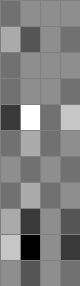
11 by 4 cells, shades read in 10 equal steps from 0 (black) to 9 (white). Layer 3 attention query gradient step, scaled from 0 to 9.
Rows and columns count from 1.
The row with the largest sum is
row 5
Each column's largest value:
7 9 5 7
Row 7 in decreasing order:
5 5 4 4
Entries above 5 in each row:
0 1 0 0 2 1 0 1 1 1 0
